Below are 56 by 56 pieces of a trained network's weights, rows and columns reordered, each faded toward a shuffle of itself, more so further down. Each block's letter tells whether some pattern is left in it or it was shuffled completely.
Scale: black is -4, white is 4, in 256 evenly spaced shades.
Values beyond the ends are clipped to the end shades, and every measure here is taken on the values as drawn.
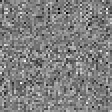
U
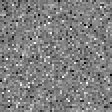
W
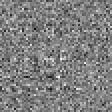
U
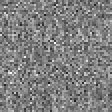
U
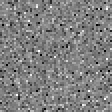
W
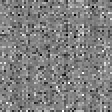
U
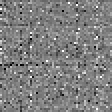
U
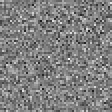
U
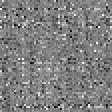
U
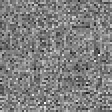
U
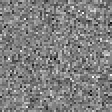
W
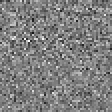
U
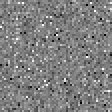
W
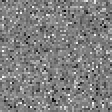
W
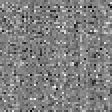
U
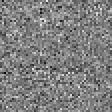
U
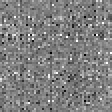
U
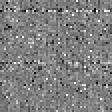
U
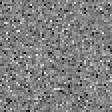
W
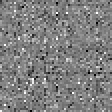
U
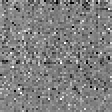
U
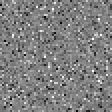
W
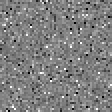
W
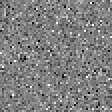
W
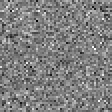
U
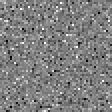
W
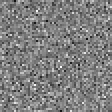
W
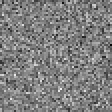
W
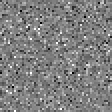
W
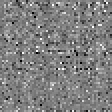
U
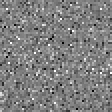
W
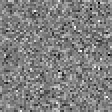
U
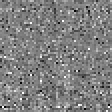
U
